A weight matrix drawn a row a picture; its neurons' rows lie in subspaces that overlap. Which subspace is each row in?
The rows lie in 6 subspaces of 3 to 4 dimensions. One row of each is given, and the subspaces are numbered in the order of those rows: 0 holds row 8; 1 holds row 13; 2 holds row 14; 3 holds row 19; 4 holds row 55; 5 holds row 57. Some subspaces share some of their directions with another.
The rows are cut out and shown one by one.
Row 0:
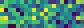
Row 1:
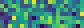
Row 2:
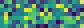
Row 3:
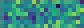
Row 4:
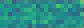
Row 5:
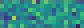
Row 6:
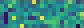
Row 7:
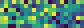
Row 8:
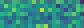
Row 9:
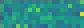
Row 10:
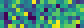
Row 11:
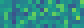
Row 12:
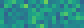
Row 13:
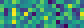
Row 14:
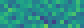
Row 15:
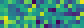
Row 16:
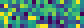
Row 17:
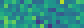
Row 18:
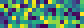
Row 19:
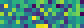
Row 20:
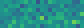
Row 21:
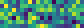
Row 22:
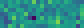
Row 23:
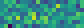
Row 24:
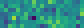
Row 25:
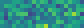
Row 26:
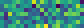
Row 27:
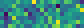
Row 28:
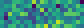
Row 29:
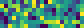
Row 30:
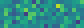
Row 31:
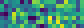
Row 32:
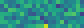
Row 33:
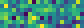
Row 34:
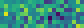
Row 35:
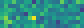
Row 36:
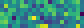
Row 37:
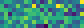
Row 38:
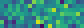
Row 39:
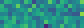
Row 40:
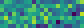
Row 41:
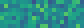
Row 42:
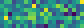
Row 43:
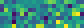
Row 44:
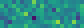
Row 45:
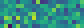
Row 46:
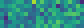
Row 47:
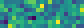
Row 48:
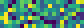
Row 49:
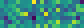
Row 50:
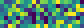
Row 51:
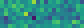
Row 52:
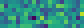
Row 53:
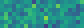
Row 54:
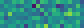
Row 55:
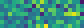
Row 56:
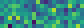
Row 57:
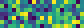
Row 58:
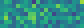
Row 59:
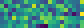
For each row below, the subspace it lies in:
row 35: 4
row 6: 2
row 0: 1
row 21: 5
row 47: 5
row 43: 1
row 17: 4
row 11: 1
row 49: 0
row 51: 0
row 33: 5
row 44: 0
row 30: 1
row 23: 2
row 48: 2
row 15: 4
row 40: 1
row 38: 4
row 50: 2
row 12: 2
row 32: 2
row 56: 2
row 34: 0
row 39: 4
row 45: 2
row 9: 1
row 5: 2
